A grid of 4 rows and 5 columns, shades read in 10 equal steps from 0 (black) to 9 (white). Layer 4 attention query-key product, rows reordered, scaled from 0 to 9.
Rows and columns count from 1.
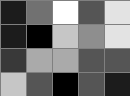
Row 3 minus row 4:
-5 3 6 0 2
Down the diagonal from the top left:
1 0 6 3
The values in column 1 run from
1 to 7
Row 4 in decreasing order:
7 3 3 1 0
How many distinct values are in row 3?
3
